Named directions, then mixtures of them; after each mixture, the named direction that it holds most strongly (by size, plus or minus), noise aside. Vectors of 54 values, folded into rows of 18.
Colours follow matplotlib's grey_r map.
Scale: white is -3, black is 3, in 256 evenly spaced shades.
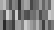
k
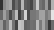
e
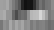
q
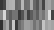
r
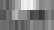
q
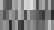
e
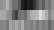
q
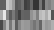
r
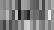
k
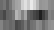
q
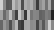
e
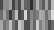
e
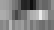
q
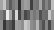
k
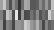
k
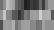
q
